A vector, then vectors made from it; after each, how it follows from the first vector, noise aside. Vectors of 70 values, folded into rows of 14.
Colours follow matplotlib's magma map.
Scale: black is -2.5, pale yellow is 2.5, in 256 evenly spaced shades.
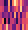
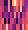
copied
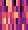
sign-scrambled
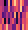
copied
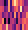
copied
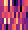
negated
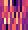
negated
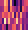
negated
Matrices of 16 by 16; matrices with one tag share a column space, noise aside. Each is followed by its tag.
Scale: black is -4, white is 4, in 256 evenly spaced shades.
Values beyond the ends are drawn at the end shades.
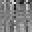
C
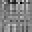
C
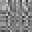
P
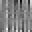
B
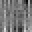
B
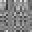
P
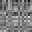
P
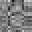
P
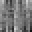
B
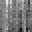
B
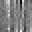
B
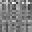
C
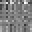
C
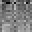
C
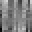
B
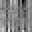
B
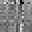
C
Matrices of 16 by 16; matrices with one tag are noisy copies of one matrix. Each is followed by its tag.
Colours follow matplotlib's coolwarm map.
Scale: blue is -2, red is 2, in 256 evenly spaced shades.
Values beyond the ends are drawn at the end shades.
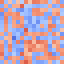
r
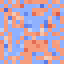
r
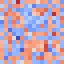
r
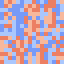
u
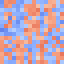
u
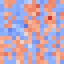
u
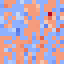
u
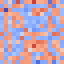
r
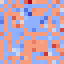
r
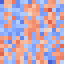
u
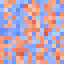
u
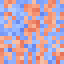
u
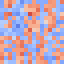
u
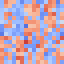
u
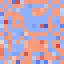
r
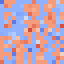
u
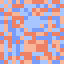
r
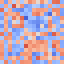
r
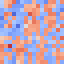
u
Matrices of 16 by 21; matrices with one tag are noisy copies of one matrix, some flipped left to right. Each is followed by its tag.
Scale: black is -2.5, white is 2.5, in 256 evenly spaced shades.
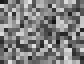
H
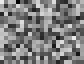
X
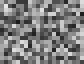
X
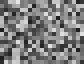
H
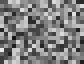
H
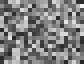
H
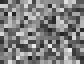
H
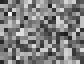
H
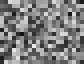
H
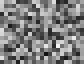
X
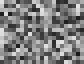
X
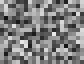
X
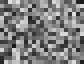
H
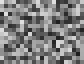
X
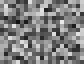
X
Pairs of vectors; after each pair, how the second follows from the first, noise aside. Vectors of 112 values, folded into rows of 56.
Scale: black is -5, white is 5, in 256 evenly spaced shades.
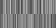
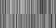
sign-scrambled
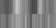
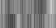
wrapped around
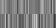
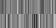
negated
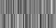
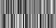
scaled up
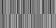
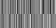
copied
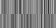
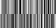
scaled up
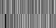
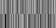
sign-scrambled
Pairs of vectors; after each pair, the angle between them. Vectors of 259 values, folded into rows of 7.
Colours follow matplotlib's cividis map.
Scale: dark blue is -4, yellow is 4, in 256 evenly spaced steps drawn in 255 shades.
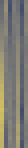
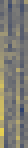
nearly parallel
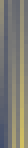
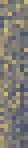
partly opposed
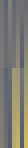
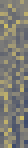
partly opposed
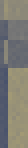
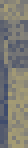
nearly parallel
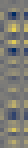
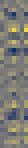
nearly parallel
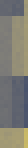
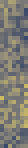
partly opposed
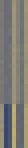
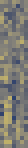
partly opposed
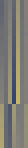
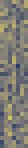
partly opposed
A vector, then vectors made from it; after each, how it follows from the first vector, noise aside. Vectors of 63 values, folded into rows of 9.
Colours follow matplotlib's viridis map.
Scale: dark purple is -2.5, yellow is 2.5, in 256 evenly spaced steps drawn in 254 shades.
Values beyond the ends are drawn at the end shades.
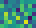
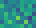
shrunk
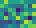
sign-scrambled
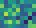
sign-scrambled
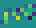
partly zeroed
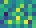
sign-scrambled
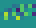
partly zeroed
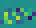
partly zeroed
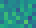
shrunk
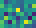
sign-scrambled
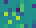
partly zeroed
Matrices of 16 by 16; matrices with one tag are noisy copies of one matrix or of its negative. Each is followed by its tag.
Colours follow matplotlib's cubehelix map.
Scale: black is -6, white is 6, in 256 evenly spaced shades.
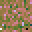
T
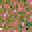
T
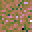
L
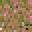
T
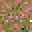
L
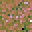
L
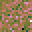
L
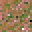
L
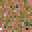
T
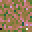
T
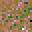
L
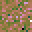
L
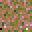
T
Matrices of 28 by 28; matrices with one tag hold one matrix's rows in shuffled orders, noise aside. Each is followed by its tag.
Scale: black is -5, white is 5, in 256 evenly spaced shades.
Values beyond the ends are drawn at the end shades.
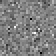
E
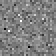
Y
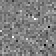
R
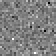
R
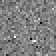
E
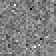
E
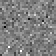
Y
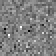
Y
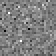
Y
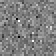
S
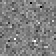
E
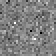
E
